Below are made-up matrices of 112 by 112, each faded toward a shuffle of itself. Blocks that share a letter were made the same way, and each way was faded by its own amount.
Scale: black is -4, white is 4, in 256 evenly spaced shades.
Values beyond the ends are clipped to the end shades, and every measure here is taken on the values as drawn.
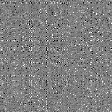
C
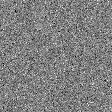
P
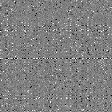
C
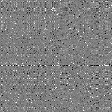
C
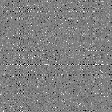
C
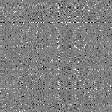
C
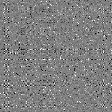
C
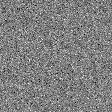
P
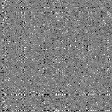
C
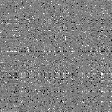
C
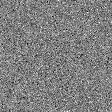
P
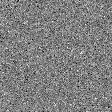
P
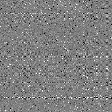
C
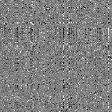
C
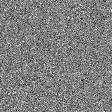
P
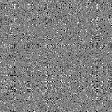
C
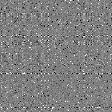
C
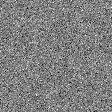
P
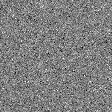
P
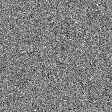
P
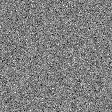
P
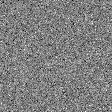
P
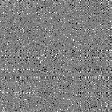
C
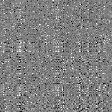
C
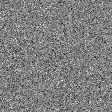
P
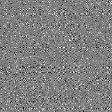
C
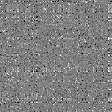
C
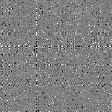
C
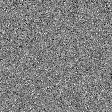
P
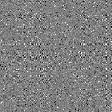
C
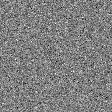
P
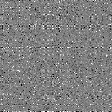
C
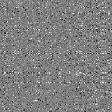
C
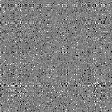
C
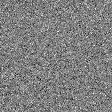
P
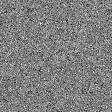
P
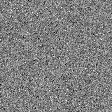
P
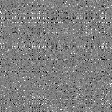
C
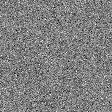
P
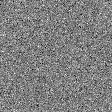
P
